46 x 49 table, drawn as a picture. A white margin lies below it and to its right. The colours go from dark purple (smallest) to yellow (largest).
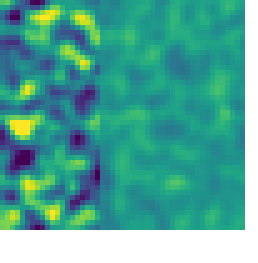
Average level on the scale: 50%. Seam: vertical, 40% of the way across, the right part calmer. Grain: blotchy.
